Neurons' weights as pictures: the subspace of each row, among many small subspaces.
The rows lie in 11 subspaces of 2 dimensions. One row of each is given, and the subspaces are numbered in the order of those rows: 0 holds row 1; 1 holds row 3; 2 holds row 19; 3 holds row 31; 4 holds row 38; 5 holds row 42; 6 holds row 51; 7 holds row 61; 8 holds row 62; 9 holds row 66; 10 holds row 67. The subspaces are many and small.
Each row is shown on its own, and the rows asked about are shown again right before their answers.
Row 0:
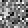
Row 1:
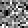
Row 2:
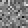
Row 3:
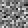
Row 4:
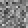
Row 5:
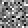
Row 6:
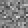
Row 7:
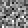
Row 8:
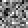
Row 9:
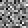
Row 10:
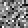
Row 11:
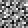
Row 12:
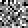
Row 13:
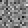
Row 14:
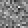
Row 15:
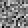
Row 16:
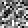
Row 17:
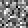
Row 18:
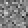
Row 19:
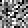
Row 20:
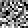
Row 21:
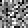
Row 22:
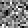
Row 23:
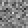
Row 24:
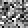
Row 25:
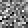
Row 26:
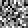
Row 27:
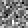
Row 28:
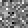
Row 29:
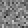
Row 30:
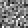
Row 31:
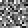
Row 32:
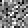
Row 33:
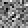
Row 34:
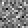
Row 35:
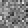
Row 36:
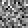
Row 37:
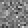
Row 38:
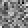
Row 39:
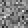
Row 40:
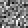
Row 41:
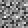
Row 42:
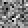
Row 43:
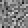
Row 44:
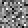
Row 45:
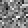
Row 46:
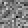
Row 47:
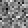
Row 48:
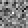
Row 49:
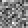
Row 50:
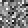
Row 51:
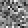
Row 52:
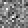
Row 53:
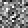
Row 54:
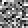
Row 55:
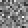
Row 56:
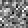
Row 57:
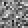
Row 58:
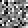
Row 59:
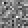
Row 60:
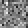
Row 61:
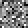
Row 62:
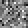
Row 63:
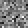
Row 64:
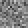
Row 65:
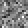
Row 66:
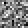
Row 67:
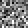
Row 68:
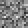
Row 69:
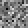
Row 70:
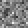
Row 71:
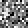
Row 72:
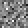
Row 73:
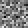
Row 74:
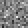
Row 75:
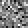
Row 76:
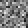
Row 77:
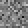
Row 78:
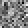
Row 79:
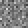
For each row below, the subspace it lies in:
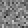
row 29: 7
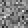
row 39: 4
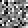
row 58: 3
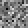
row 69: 10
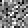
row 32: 2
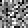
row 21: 2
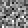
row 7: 10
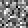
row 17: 6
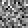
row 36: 6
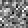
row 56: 0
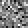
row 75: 6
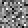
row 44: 7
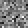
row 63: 5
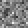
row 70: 7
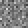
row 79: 3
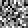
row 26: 6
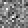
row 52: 5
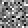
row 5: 7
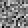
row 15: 2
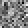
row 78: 4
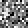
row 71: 4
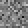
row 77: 8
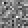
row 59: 9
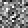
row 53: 5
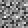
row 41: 1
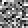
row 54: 9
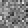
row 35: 4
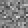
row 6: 1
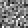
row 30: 2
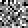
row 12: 8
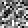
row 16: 9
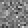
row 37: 0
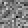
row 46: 9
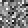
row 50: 10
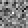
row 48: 0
